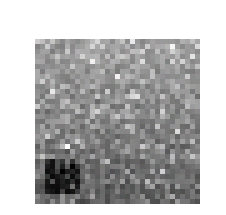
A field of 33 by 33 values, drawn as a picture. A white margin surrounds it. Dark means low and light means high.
Values rise toward the top. An odd patch, lower than its surroundings, sits in the bottom left. The ninth with the lowest average is the bottom left. There are no regular stripes.
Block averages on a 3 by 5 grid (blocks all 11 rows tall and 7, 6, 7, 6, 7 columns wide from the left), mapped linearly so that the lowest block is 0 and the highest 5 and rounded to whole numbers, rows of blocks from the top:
5 5 5 5 5 | 4 4 4 4 3 | 0 1 2 2 2
